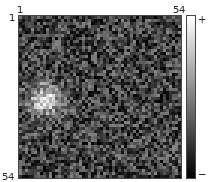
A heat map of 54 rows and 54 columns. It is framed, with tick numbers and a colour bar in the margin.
No overall slope runs across the table. On average the colour sits 30% of the way up the scale. A single bump stands in the middle left. Neither half mirrors the other.
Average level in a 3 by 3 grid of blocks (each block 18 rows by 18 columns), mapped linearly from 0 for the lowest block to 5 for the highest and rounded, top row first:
0 0 0 | 5 0 0 | 0 0 0
